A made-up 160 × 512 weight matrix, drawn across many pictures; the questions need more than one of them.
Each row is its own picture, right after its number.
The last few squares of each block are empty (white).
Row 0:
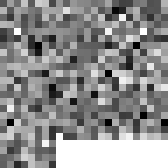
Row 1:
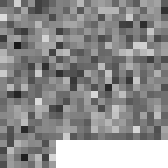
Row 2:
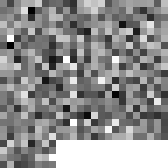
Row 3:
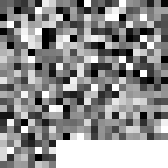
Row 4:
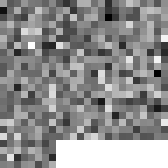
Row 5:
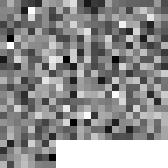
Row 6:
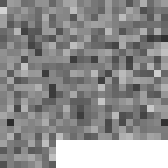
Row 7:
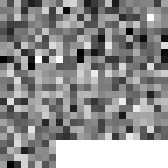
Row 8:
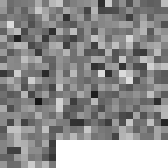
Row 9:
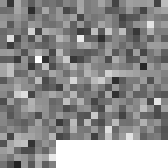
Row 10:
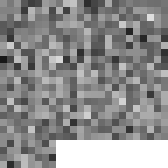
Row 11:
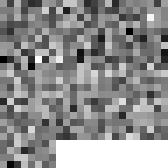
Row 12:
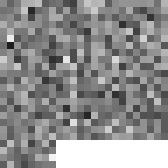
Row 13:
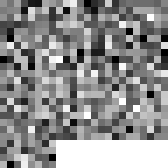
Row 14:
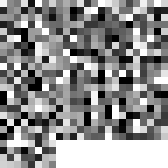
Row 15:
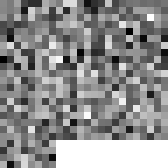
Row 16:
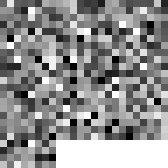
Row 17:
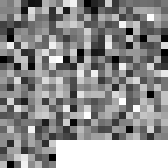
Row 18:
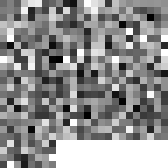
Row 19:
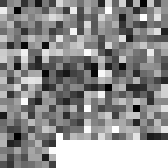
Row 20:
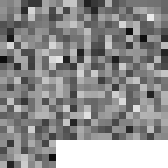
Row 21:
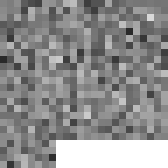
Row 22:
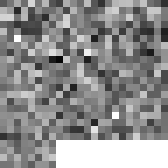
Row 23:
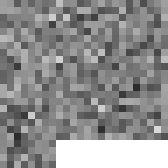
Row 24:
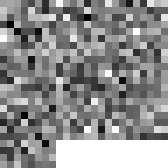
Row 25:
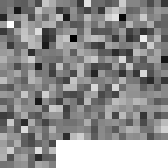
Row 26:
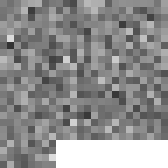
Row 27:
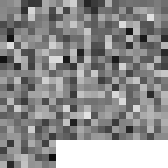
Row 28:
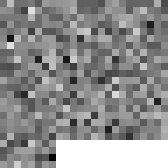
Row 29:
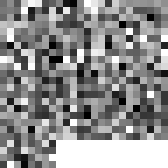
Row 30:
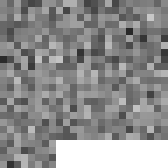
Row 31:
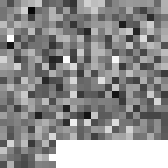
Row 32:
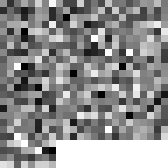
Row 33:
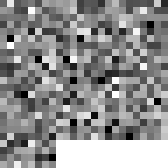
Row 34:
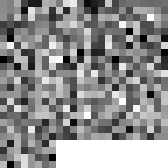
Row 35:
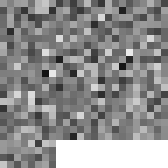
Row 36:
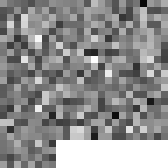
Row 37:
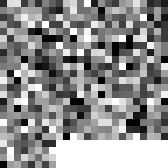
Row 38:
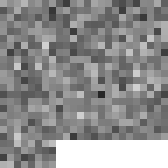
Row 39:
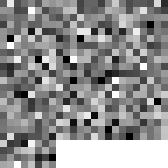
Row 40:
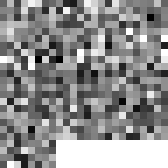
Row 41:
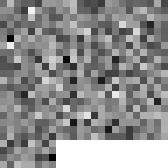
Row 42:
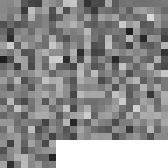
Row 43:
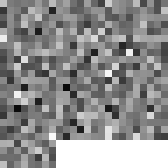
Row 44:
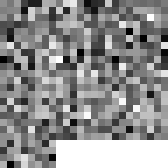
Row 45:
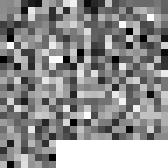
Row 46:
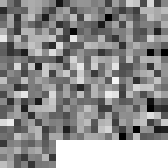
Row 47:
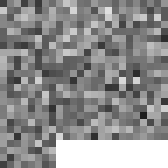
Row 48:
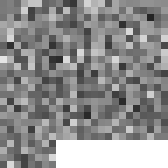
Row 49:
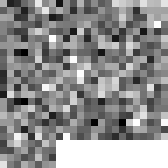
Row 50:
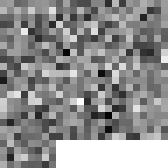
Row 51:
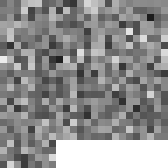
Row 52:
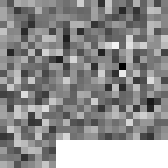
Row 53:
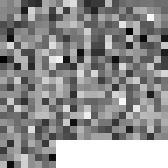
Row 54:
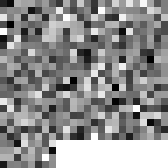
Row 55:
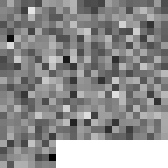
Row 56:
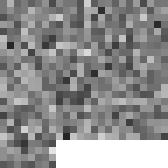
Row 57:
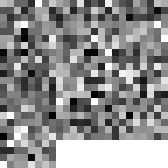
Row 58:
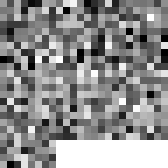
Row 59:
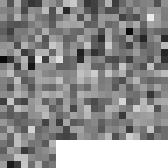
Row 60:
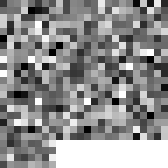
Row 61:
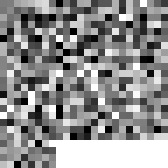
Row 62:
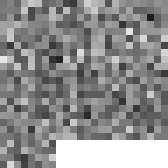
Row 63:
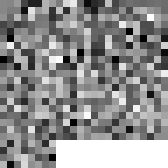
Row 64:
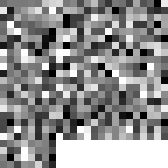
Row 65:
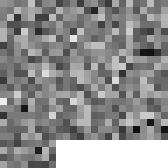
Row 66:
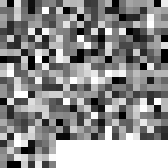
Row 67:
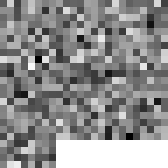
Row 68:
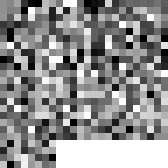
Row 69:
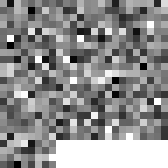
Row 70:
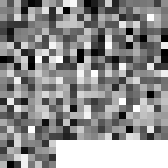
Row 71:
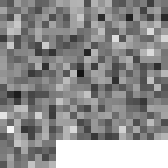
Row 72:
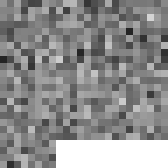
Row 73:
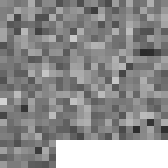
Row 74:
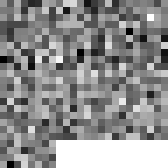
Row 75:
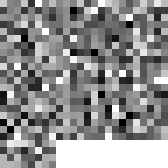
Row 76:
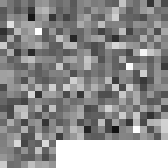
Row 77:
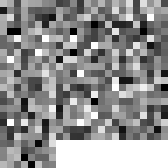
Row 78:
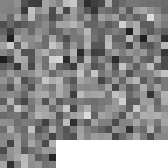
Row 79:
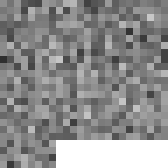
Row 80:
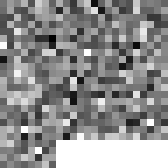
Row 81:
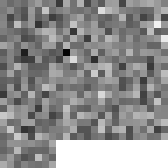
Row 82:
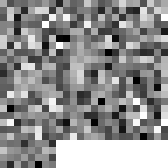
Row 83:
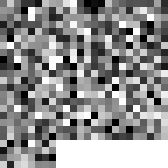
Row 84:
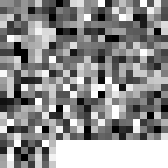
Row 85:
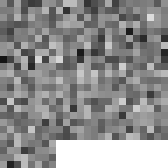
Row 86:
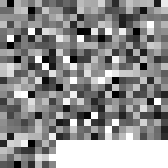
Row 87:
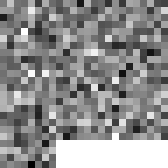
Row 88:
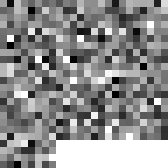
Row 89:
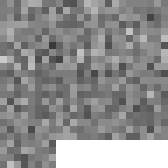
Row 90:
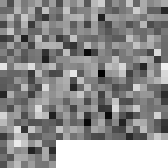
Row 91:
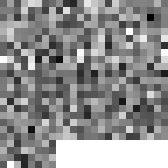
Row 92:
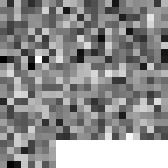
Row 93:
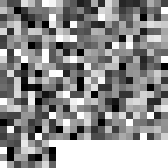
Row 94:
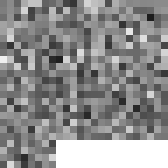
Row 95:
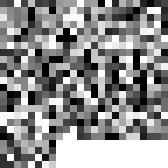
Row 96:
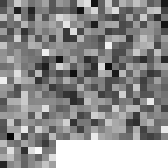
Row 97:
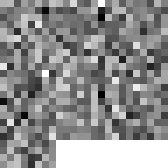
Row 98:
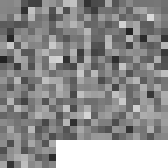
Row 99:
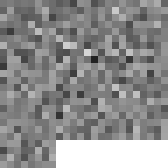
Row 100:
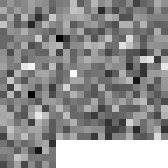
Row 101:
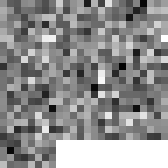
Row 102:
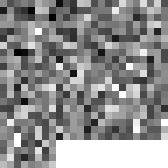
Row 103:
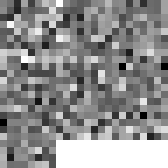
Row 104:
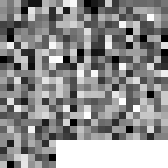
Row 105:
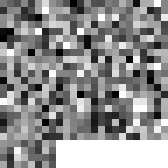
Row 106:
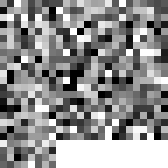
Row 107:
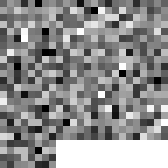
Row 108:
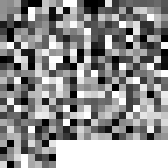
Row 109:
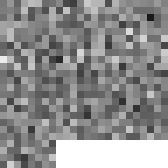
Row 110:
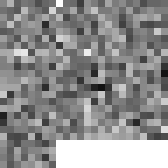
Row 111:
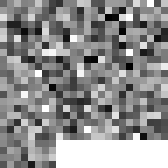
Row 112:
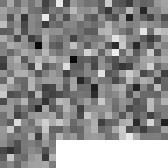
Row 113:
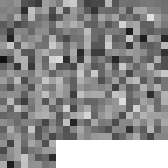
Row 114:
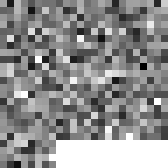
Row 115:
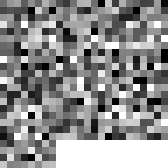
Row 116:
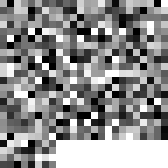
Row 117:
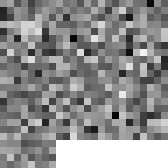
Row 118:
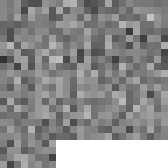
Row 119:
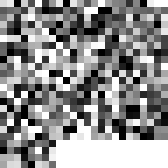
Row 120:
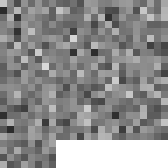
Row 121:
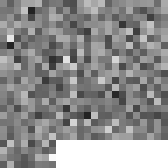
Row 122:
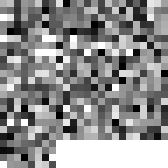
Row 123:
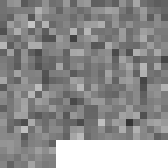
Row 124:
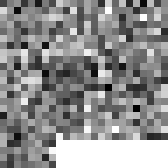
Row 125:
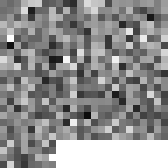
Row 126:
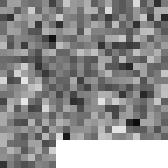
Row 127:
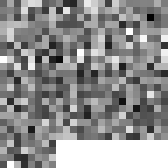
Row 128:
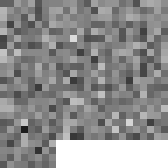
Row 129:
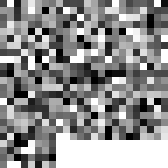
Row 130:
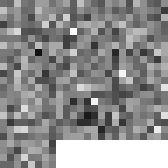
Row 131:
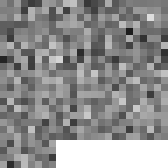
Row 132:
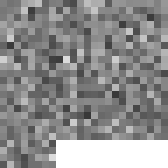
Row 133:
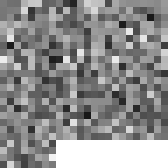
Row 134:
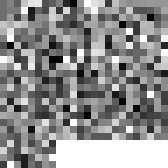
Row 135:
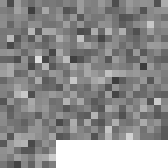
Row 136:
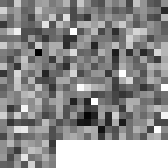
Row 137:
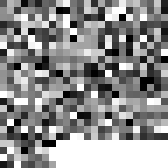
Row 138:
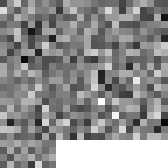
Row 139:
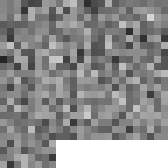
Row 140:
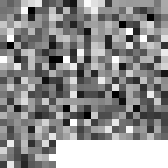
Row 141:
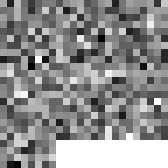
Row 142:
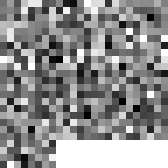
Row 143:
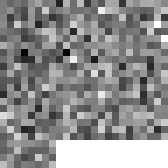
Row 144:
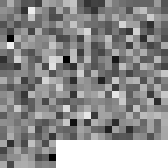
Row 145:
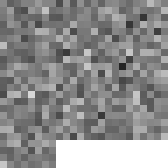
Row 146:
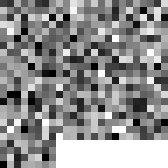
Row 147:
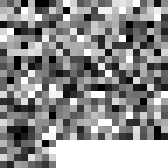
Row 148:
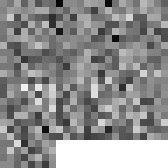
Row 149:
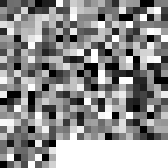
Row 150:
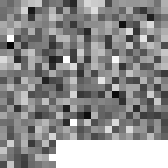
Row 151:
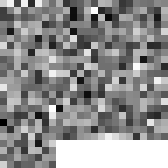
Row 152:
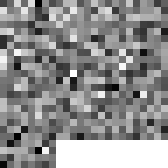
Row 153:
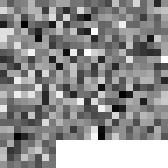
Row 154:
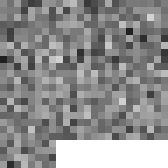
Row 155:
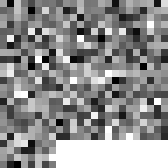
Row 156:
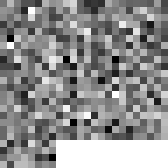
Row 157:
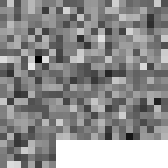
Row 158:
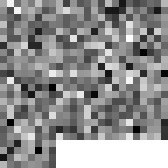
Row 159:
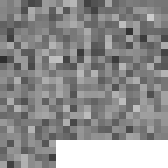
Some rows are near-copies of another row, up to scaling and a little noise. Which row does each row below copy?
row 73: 65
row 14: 75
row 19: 124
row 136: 130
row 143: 81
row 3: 25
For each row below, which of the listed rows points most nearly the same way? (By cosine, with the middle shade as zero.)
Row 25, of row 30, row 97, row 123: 123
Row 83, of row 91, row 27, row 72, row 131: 27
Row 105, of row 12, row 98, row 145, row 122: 145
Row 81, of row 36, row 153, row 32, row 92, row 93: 32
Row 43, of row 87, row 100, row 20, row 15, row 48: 87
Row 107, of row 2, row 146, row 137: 137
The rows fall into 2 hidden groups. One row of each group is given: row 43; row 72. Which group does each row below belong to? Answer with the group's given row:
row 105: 43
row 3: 43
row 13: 72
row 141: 72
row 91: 72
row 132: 72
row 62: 72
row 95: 43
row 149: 43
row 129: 72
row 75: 43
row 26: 72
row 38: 43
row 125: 72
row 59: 72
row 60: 43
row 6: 43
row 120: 43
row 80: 43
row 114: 72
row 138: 43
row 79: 72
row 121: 72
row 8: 43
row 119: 43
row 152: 43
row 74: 72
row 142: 72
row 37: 43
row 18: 72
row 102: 43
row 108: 72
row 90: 43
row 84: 43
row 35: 43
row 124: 43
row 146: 43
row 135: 72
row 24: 43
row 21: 72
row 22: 43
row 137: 43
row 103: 43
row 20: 72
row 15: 72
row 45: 72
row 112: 43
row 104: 72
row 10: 72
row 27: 72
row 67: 72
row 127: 72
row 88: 72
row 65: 43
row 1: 43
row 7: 72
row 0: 43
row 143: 43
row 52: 43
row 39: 72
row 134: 72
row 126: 43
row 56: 43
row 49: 43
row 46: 43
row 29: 72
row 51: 72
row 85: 72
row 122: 43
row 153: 43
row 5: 72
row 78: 72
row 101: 43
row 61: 43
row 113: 72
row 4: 43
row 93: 43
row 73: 43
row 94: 72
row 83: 72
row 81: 43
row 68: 72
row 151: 43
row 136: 43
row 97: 43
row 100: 43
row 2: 72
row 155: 72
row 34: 72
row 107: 43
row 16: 72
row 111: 43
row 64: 43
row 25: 43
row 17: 72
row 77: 43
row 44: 72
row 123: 43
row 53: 72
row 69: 72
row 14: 43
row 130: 43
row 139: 72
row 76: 43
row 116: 72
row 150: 72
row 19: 43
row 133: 72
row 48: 72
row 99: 43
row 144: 72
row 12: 72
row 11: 72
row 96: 43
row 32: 43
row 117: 43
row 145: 43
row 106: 43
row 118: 72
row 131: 72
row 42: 72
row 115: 43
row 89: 72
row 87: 43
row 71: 43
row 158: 43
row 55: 72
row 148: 43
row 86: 72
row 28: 72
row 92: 72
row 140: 72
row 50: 43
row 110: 43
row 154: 72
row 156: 72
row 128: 43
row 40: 72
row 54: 43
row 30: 72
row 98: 72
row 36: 43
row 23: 43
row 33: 72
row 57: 43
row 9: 72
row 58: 72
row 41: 72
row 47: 43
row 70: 72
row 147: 43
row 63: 72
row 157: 72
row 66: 72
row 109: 72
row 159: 72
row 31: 72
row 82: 43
